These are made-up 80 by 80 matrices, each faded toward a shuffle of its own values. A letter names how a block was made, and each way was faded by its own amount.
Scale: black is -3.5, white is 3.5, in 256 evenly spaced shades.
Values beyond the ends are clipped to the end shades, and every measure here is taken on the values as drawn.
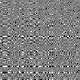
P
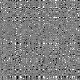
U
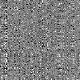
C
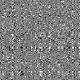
C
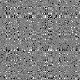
U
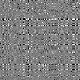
P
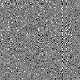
C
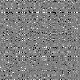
U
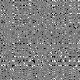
U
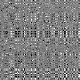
P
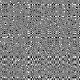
P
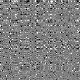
U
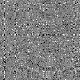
C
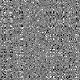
C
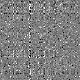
C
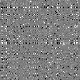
U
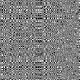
P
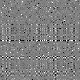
P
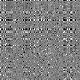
P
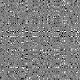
U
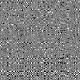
U
